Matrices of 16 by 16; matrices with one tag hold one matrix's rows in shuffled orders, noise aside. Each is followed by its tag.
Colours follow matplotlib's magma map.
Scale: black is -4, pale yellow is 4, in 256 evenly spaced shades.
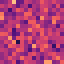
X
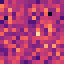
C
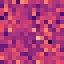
C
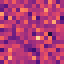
C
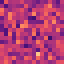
C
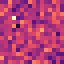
X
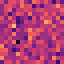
X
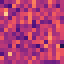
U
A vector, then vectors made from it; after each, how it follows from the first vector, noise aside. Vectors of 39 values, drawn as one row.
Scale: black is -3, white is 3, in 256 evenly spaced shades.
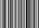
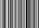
copied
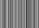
shrunk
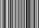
copied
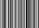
copied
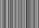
shrunk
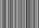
shrunk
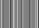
partly zeroed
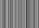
shrunk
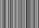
shrunk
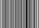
partly zeroed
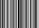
wrapped around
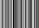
wrapped around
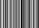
wrapped around
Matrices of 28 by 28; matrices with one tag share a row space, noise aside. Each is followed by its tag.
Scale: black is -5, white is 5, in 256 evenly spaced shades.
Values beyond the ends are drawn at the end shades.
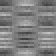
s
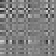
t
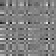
t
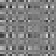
t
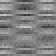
s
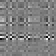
t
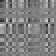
t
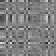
t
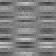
s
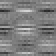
s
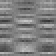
s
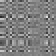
t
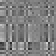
t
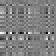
t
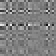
t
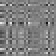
t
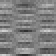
s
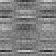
s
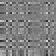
t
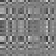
t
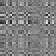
t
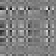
t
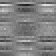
s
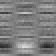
s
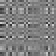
t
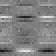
s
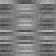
s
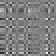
t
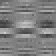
s
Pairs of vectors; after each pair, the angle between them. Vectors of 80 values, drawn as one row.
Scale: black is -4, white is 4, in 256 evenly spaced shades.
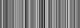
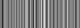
partly opposed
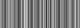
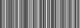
nearly opposite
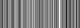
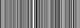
orthogonal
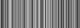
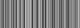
partly aligned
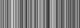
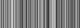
nearly parallel
